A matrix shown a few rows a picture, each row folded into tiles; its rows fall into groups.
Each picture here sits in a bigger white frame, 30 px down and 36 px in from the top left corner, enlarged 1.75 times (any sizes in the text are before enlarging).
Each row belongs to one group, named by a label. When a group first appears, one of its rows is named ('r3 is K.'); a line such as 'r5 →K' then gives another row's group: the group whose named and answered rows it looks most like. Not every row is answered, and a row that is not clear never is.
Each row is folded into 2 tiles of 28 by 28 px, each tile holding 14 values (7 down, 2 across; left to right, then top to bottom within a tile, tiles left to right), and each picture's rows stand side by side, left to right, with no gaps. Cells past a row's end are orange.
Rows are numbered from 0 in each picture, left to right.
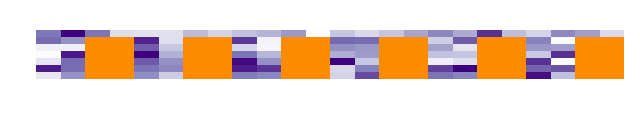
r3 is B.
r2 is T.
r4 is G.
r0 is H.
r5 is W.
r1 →T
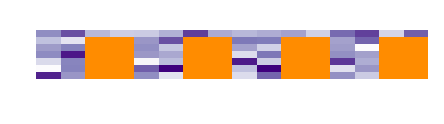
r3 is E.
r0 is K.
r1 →G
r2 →B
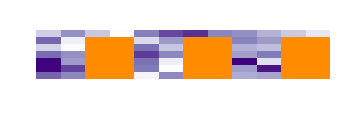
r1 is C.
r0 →T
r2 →B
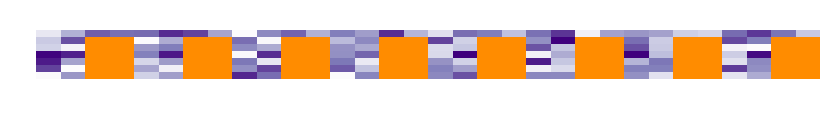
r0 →C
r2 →W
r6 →T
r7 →H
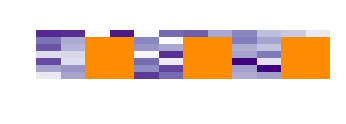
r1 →W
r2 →B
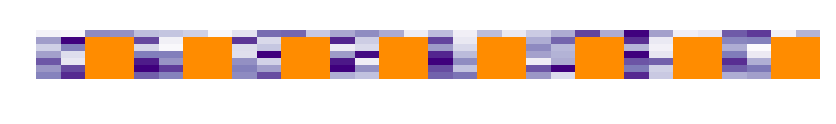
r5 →G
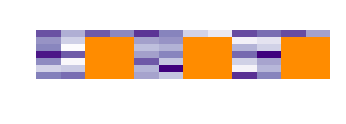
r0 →C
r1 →B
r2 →K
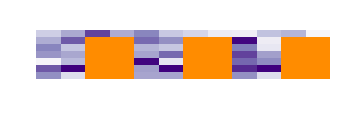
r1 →B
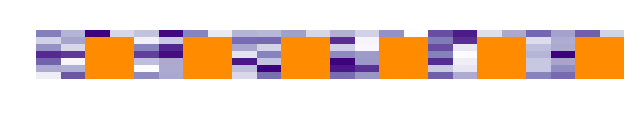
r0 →C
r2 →B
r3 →T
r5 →K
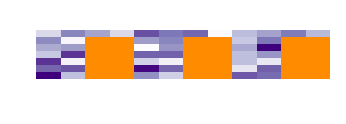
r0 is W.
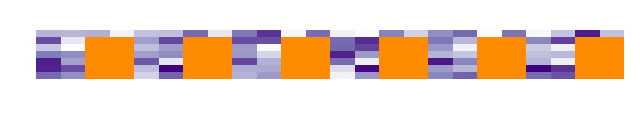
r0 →T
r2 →E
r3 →B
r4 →E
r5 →G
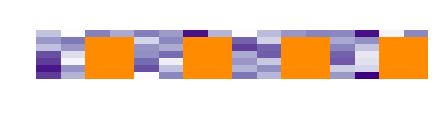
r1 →C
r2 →W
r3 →E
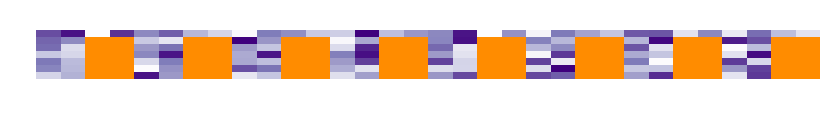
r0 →E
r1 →K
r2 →H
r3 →K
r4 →E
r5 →W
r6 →E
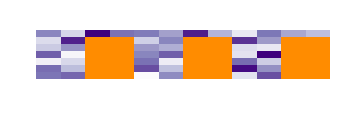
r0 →G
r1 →C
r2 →H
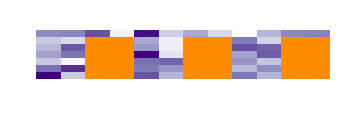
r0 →W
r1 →T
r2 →W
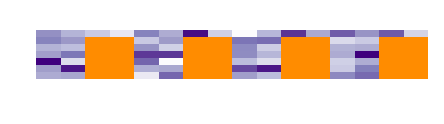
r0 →B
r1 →C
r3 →K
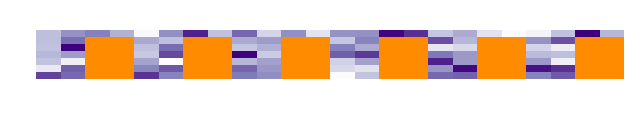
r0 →W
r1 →W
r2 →T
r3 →C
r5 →G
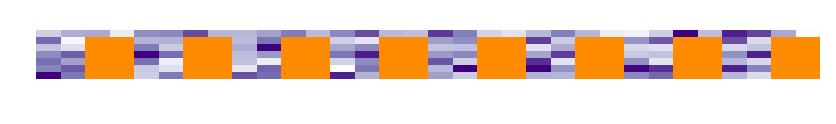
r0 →T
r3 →K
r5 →H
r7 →H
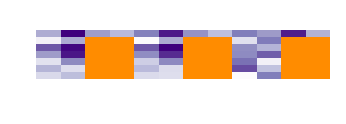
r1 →K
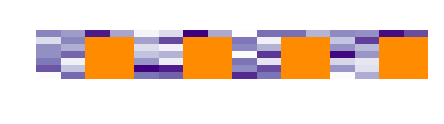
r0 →C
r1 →G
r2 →W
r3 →C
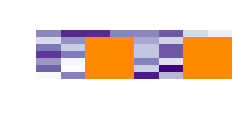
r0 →C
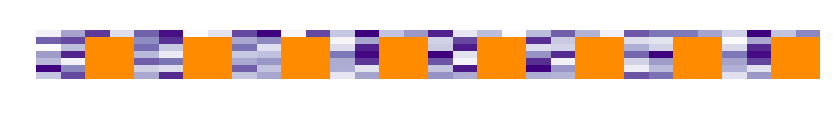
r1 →E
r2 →E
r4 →B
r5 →H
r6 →K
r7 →K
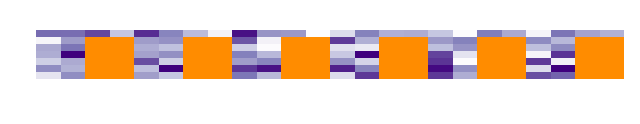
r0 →K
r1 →B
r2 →T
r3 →H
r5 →W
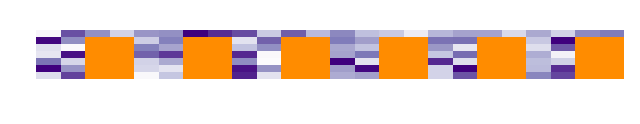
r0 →H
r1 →C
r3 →B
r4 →B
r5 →G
